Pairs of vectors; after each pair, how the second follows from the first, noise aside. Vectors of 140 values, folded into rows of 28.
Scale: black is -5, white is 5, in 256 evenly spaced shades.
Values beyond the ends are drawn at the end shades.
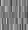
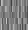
copied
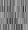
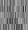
copied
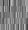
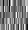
scaled up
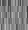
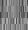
shuffled
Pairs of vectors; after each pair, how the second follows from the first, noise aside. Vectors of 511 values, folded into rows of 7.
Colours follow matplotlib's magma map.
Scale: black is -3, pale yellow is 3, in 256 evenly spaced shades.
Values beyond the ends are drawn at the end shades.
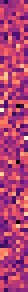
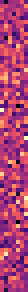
copied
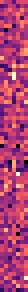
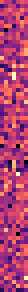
copied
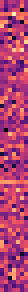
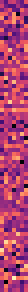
reversed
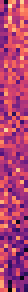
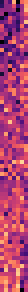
reversed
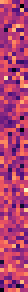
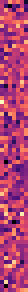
reversed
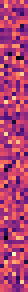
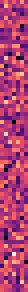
copied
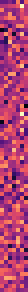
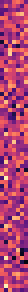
reversed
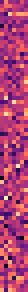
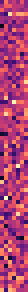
copied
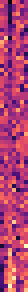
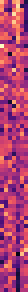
reversed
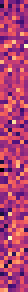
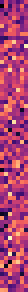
copied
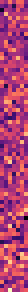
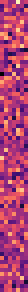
reversed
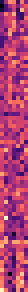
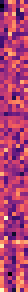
copied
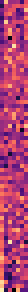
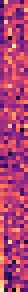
copied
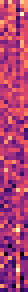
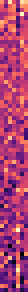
copied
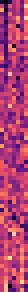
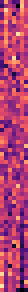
reversed
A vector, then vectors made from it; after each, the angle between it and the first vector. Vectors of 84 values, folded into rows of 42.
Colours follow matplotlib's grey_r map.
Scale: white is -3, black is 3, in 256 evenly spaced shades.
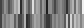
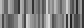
nearly opposite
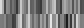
partly opposed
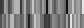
nearly parallel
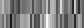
partly opposed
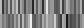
partly opposed
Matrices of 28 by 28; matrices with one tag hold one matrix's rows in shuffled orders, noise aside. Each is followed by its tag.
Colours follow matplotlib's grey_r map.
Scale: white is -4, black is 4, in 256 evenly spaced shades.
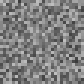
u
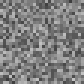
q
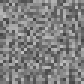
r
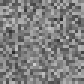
u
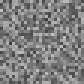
r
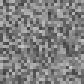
q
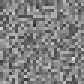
r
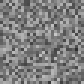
r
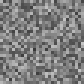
r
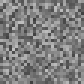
r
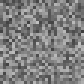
q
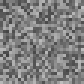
q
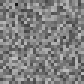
r
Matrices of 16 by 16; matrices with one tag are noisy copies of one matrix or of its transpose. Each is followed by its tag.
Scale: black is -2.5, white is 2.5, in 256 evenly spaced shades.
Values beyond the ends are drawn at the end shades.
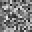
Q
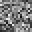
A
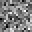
Q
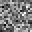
A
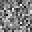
Q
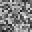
A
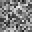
Q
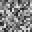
Q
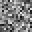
A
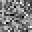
A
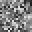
A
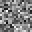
A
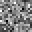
A
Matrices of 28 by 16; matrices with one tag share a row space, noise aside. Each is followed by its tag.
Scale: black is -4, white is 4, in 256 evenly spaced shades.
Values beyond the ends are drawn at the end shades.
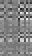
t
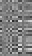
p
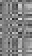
p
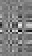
p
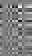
p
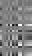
p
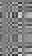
p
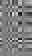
p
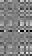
t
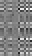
t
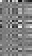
p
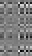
t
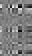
p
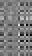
t
